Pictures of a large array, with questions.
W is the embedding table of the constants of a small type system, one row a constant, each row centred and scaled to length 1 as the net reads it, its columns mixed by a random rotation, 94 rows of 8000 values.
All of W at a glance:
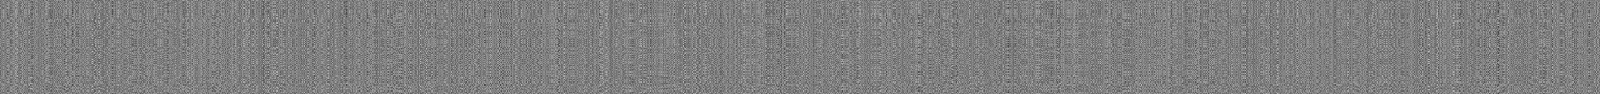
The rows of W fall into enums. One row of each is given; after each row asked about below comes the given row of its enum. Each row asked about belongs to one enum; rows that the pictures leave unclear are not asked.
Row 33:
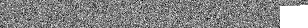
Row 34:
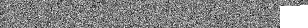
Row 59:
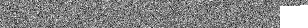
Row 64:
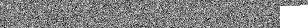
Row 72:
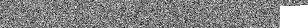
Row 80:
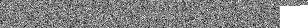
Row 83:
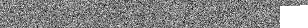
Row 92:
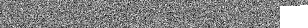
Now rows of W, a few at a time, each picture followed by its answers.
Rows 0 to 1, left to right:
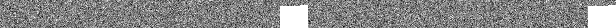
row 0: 59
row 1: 80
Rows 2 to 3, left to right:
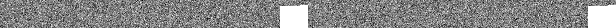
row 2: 33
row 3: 64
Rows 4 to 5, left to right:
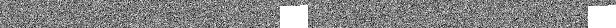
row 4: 92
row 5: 64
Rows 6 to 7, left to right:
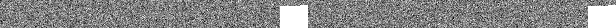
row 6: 80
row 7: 92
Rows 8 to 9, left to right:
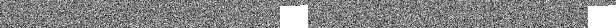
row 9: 80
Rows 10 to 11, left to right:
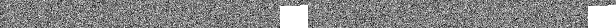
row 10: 34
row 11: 64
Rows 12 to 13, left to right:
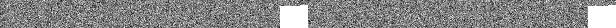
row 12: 34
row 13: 80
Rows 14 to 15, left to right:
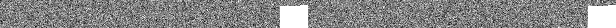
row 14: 80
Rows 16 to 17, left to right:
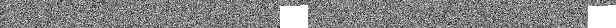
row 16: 34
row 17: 72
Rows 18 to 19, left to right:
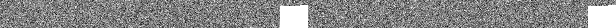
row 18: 72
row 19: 59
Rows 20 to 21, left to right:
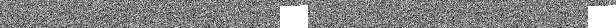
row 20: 92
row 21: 92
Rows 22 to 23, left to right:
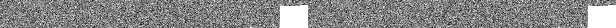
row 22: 72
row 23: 72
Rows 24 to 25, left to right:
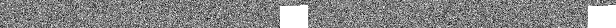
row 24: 33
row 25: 72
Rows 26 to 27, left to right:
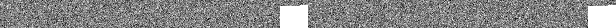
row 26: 64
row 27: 33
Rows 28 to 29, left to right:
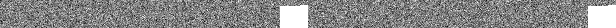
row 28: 80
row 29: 59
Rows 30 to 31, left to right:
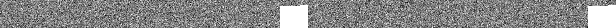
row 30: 92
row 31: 34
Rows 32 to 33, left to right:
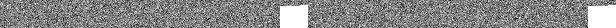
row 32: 64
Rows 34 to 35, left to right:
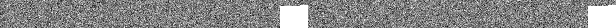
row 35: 59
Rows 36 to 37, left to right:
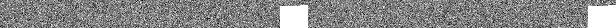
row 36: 33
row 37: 72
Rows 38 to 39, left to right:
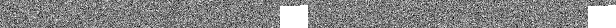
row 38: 59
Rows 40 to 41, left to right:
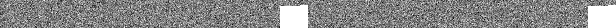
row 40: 34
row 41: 92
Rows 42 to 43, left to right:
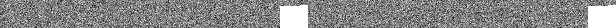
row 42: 34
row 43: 92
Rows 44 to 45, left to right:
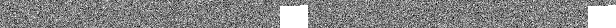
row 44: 59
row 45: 92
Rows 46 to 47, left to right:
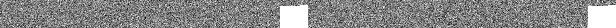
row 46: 92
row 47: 72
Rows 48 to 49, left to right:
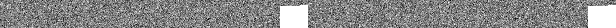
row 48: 64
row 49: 33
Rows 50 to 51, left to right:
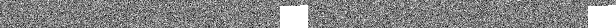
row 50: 92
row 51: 59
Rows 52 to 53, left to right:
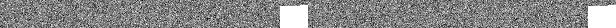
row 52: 33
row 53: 64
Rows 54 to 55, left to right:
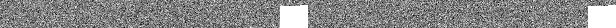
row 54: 72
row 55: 92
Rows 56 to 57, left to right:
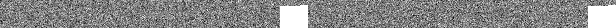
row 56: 80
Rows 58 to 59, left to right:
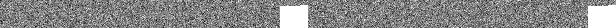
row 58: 80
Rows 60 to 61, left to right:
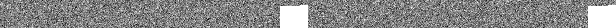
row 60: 64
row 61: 59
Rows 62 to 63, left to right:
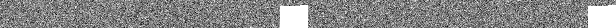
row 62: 72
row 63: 59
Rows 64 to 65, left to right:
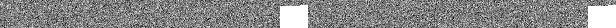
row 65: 92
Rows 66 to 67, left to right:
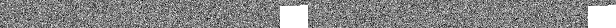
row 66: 33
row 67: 64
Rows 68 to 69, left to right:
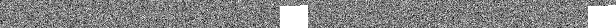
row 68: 80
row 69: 92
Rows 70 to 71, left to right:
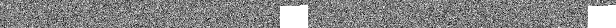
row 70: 64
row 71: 72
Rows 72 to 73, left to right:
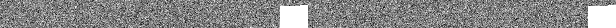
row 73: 64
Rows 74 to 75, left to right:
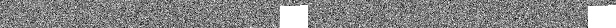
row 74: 72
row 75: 33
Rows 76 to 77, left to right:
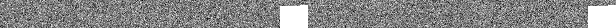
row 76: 33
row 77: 83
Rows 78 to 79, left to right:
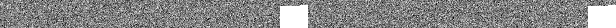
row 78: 64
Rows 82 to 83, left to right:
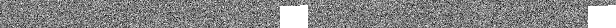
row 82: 92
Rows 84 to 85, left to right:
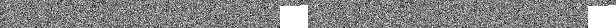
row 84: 34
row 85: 34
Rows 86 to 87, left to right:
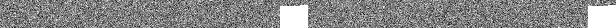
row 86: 59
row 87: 72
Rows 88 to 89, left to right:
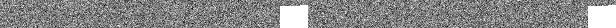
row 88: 83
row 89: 59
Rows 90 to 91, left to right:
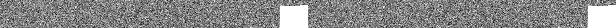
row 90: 72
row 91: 72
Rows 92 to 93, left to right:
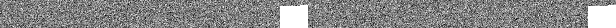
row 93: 64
